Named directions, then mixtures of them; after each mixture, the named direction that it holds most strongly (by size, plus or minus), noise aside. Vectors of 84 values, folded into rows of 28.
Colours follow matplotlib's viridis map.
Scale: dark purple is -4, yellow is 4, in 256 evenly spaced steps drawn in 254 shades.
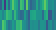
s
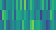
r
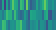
s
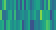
r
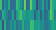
r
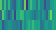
s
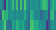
r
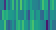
r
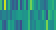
s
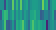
r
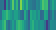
s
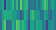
s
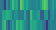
s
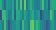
r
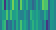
s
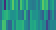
s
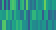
s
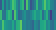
s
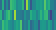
s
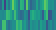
s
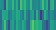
r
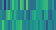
s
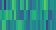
s
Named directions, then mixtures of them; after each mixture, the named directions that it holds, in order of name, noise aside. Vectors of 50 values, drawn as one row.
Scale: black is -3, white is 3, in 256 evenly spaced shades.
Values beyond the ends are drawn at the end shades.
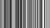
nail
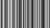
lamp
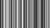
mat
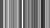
lamp, mat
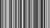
mat, nail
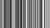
nail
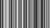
mat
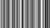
mat, nail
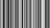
lamp, mat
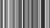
lamp, mat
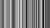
nail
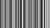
mat, nail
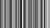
mat, nail
